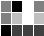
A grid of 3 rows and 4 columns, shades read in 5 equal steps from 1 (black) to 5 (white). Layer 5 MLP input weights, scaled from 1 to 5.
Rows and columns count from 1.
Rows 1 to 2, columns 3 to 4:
5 3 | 5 4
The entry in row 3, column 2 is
2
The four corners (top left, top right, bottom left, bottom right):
3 3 1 2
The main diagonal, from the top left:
3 4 2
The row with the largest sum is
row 2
